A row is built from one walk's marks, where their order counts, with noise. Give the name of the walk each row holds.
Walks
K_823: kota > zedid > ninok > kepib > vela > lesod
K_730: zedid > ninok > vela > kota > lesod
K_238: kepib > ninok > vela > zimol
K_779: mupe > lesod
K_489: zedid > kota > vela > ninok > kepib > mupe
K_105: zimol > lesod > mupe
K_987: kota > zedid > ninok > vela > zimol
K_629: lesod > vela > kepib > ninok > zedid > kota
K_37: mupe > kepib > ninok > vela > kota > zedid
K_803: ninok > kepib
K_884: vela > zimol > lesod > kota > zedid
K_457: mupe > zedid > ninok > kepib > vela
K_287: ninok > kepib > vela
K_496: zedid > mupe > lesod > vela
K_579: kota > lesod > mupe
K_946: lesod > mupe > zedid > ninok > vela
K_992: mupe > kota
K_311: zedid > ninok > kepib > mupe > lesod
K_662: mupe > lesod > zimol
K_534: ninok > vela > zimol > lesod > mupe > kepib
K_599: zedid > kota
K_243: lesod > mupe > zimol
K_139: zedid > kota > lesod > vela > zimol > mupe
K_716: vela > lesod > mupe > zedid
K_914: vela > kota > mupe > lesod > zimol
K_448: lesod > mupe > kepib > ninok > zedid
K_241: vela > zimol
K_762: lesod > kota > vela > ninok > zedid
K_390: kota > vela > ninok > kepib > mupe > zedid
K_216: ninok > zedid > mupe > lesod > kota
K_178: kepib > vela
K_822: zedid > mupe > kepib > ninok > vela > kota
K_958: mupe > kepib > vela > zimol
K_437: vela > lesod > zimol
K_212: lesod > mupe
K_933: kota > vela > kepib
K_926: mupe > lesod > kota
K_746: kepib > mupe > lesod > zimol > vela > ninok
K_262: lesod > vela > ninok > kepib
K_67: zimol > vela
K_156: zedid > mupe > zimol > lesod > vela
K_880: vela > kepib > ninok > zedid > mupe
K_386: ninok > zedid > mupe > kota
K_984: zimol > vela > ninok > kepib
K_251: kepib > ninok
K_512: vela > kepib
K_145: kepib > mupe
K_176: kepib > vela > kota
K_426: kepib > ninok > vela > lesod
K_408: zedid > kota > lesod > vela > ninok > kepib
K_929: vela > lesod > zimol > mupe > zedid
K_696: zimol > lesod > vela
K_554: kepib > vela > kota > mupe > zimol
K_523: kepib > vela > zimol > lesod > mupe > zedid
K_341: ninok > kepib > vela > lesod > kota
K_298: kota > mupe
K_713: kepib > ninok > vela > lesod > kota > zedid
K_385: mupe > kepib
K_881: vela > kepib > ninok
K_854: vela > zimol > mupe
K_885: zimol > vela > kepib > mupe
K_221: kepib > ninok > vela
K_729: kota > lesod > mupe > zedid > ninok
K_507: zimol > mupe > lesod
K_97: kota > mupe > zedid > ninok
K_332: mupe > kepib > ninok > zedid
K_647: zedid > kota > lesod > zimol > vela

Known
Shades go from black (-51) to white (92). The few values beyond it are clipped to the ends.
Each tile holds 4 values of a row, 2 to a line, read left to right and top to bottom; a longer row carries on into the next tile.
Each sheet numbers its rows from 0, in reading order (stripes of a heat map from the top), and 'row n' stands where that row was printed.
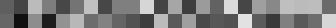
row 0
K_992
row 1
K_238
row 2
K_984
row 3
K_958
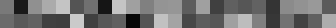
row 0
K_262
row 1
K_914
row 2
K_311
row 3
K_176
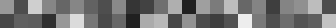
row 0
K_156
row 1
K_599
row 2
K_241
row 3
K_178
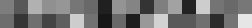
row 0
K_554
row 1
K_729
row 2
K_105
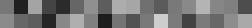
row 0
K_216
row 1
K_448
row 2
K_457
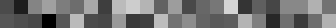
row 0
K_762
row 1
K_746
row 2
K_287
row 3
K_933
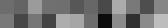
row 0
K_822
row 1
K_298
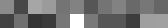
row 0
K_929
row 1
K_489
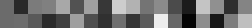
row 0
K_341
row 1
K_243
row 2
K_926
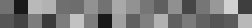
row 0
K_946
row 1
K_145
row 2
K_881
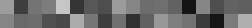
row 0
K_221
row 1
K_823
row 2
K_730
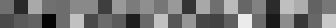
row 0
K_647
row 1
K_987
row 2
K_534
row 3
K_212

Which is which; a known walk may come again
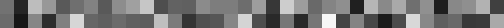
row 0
K_779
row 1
K_512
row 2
K_390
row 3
K_662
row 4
K_696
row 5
K_426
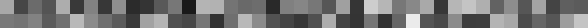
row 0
K_803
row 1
K_386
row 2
K_946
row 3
K_713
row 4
K_243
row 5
K_746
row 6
K_311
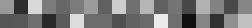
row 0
K_507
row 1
K_885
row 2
K_298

